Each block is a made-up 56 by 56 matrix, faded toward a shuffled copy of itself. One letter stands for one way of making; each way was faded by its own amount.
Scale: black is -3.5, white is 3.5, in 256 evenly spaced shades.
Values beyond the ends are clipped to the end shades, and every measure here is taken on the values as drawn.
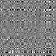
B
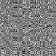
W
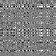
B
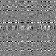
B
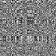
W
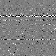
B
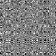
W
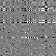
B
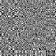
W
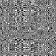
W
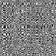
W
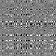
B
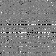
B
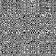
W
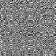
W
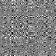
W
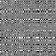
B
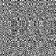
W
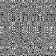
W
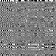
B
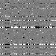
B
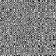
W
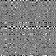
B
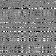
B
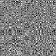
W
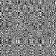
W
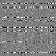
B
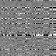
B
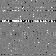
B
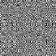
W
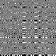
B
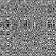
W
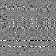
B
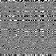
B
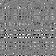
B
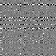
B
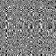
W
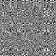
W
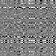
B
